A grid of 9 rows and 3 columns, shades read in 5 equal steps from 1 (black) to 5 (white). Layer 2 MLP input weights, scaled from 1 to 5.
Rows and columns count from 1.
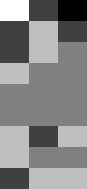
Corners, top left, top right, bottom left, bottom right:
5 1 2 4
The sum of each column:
29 28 26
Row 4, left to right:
4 3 3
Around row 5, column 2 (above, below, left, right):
3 3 3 3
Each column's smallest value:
2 2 1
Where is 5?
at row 1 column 1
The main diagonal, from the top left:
5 4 3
